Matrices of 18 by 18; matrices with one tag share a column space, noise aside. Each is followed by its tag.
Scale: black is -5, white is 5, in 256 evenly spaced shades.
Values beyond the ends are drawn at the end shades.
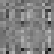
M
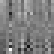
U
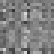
M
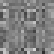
M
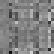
M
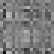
M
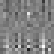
U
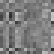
M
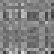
M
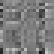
M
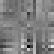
U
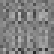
M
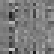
M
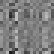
M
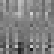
U
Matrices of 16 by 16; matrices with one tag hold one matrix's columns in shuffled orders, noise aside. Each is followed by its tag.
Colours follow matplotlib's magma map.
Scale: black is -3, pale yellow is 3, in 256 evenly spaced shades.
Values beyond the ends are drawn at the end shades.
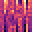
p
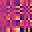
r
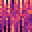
p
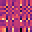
r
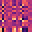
r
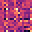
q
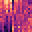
p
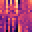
p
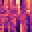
p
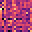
q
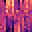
p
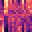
p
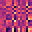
r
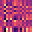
r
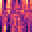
p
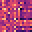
q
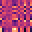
r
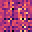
q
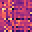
q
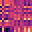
r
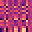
r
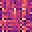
q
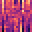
p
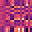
r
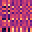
r
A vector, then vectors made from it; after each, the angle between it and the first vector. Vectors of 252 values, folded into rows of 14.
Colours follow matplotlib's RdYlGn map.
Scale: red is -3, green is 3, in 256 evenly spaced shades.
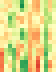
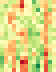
nearly opposite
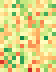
partly aligned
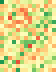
orthogonal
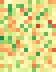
orthogonal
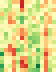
nearly opposite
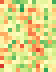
partly aligned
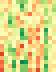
nearly parallel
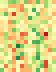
partly opposed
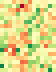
partly opposed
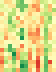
nearly parallel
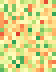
orthogonal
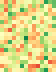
partly aligned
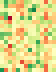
partly opposed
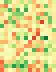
partly aligned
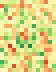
partly opposed
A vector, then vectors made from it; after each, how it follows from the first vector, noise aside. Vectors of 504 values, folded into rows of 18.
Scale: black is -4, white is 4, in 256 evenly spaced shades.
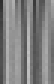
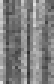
negated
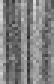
negated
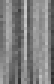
reversed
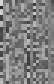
sign-scrambled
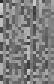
sign-scrambled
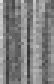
negated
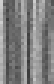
negated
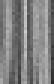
reversed
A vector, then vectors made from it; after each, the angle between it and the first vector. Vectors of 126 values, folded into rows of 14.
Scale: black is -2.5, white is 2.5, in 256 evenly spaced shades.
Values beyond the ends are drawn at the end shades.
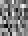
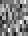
partly opposed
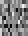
nearly parallel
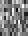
partly aligned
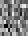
nearly parallel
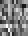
nearly opposite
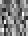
partly aligned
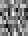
nearly parallel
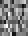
nearly opposite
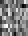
nearly opposite
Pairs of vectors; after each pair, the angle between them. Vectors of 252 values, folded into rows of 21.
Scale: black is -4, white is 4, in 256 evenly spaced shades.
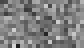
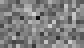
partly opposed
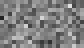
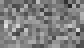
orthogonal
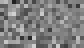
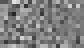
nearly opposite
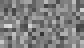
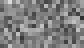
partly opposed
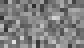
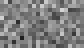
nearly opposite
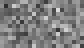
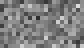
orthogonal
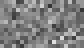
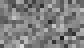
nearly opposite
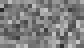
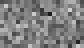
partly opposed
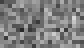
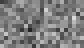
nearly parallel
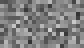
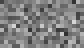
nearly parallel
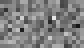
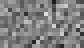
partly opposed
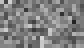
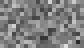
partly opposed
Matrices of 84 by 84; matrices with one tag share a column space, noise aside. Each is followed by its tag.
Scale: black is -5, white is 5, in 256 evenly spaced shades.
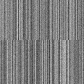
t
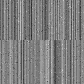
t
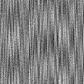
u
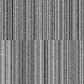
t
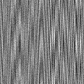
u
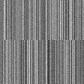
t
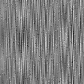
u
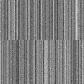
t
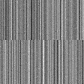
t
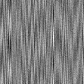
u
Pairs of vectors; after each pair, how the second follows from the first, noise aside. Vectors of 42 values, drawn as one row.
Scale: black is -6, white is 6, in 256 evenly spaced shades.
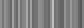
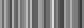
scaled up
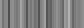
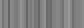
shrunk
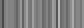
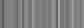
shrunk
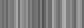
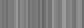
shrunk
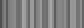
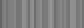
shrunk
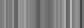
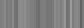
shrunk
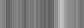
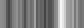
scaled up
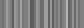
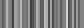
scaled up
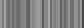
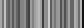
scaled up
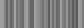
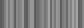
negated
